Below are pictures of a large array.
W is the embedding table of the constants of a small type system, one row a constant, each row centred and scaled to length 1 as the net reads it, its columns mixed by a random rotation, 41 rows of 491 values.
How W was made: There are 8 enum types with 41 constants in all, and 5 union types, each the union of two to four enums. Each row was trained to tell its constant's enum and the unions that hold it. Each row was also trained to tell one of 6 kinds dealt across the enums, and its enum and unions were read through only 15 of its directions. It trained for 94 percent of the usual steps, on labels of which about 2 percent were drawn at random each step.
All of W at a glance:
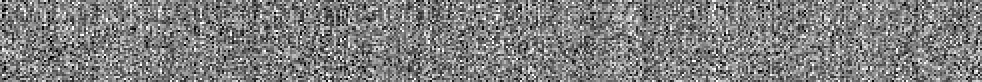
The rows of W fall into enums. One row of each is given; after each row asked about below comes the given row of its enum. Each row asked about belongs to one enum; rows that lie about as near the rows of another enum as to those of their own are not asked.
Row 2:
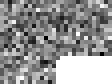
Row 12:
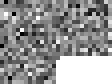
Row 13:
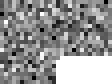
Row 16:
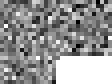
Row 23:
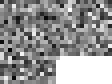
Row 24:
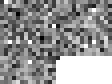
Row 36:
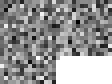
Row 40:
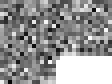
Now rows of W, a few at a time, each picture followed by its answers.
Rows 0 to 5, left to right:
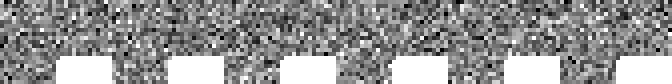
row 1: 13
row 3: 36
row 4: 36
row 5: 12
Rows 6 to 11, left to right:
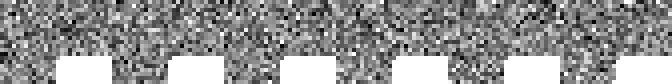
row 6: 13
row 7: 12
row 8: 12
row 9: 2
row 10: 23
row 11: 24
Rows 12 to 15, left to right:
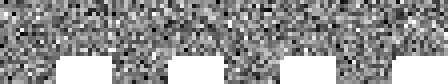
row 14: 13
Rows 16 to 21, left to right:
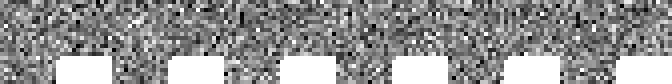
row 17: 16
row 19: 13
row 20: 24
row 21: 24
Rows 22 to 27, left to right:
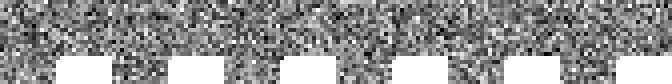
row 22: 2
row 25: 24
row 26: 2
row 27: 40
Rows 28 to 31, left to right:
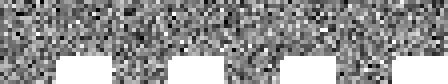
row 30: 23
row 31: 36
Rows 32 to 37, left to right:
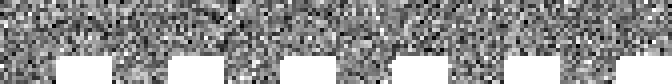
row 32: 13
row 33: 2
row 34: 12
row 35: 36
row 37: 24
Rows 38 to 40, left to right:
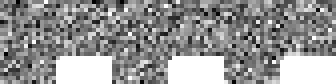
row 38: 23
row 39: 12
